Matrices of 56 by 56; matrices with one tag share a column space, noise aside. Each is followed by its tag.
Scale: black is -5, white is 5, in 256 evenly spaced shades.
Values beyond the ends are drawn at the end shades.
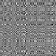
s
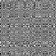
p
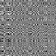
s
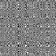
p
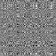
p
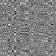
s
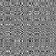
s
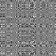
p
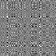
p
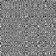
p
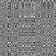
p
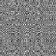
s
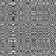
s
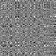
p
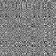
p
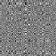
s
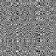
s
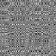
s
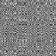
s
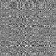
p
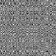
s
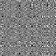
p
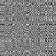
s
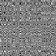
s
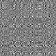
p
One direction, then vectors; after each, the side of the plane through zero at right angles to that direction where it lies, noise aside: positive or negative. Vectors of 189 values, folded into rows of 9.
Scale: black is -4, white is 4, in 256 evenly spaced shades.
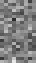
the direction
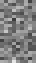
positive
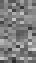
negative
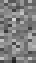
negative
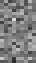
negative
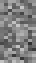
positive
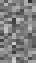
positive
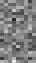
positive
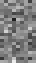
positive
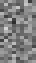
positive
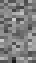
negative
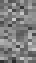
negative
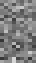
positive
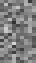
positive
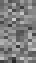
negative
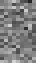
positive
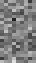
positive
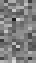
positive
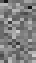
positive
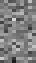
negative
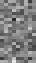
positive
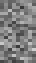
negative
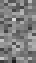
negative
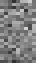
negative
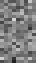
negative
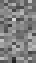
negative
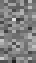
negative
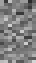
positive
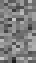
negative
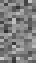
negative
